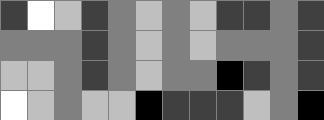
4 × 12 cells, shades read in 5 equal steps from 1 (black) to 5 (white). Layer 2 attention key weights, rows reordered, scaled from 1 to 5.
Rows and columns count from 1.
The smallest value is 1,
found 3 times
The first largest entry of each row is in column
2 6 1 1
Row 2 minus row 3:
-1 -1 0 0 0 0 0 1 2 1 0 0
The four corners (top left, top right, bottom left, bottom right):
2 2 5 1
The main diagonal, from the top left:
2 3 3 4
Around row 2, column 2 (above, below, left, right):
5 4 3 3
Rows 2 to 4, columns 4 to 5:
2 3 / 2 3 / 4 4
